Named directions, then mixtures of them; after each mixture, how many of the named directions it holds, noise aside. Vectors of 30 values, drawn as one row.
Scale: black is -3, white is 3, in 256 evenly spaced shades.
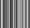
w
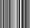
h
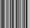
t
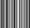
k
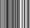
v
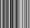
three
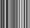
three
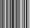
two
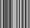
two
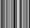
three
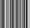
one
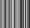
two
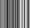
one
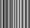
three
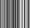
one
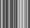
three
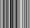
three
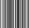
two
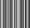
three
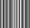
three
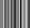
two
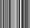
one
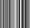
one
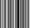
one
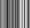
one
